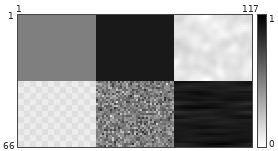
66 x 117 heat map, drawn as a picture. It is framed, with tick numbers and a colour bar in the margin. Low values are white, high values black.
It is made of 2 by 3 panels. Panel 1,1: middling, flat. Panel 1,2: very high, flat. Panel 1,3: very low, blotchy, faint in contrast. Panel 2,1: very low, checkered, faint in contrast. Panel 2,2: middling, fine-grained, strong in contrast. Panel 2,3: very high, streaked across, faint in contrast.
